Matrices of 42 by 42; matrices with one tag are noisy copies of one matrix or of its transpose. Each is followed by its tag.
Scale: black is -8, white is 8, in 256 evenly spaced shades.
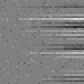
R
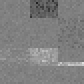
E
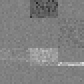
E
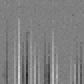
R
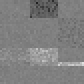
E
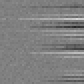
R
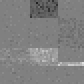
E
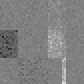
E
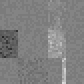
E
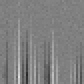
R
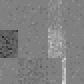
E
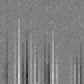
R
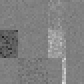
E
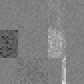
E
